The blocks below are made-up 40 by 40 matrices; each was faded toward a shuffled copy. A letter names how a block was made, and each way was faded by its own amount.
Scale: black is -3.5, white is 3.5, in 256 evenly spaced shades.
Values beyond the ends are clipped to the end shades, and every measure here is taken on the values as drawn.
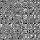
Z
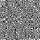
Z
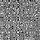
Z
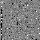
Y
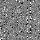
Y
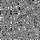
Z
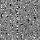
Y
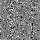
Y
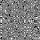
Z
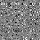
Z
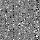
Y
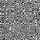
Z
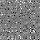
Z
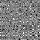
Z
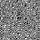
Z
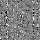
Y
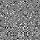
Z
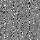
Y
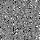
Y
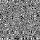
Z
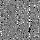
Y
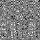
Z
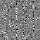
Y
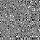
Z
